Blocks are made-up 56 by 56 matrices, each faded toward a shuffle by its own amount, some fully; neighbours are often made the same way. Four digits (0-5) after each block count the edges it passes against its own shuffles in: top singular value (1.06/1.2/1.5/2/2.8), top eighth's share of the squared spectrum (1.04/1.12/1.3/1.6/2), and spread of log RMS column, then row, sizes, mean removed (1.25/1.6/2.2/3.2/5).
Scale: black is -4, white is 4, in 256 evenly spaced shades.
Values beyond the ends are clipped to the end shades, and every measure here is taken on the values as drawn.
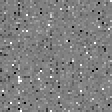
1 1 1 0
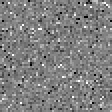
1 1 0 0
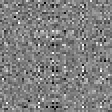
4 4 2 2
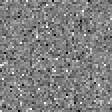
0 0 0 0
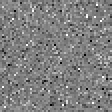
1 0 0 0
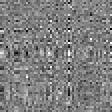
4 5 3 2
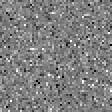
0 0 0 0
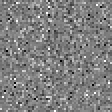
2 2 1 0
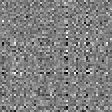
4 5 3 3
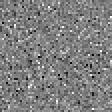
0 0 0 0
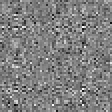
4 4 2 2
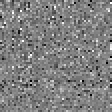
1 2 2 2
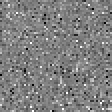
0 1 0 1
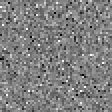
2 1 0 0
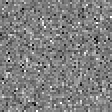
1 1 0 0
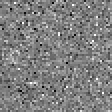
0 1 0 0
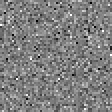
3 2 0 0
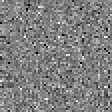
3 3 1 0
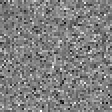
1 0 0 0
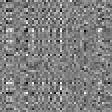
5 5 3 3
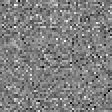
3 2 0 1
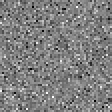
2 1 0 0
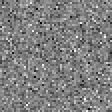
0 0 0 0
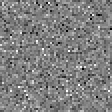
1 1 0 0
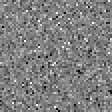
1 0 0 0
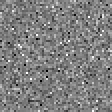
0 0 0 0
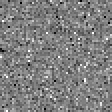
1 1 0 0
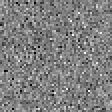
2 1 0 0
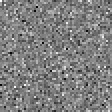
2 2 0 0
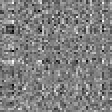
4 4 3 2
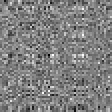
4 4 3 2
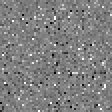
1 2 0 1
